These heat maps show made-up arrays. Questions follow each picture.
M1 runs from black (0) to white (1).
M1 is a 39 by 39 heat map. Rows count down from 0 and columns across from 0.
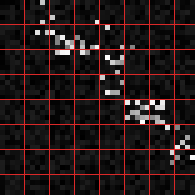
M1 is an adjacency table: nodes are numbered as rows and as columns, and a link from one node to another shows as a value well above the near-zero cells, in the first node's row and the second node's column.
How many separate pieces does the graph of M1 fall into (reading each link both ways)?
3
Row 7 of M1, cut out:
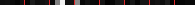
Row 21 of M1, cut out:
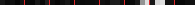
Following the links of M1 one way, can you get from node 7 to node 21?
yes
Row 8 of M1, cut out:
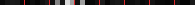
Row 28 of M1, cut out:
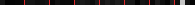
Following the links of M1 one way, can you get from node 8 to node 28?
yes
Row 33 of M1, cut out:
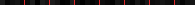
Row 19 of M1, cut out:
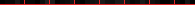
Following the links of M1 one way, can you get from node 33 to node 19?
no
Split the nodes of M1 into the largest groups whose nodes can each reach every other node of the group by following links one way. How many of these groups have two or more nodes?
0
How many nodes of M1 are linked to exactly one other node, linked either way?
7
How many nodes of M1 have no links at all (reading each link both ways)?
2
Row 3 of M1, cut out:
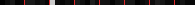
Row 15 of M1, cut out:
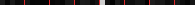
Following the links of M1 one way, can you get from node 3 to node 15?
no
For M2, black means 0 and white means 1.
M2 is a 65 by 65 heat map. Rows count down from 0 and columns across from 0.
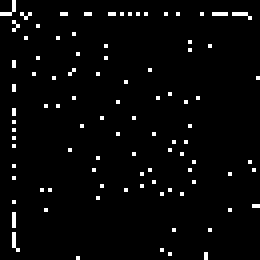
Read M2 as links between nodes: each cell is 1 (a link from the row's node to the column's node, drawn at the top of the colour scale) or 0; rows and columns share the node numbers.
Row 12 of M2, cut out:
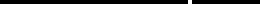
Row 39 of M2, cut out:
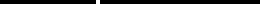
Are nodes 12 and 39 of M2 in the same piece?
yes
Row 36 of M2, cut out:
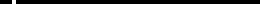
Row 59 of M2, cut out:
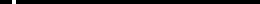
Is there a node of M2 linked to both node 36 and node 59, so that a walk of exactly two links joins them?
yes
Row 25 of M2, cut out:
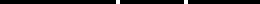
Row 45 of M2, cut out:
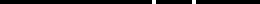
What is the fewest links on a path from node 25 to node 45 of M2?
4
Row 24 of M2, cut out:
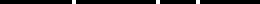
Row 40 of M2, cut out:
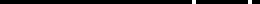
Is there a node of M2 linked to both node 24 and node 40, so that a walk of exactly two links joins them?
no
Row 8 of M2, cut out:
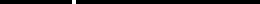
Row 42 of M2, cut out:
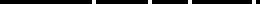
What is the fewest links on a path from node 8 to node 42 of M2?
4
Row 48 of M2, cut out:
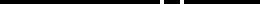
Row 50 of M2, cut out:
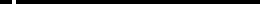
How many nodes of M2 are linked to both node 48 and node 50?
0
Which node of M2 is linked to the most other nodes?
node 3
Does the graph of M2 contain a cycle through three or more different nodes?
yes
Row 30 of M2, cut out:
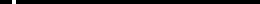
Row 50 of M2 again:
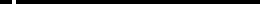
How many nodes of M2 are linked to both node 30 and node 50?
1
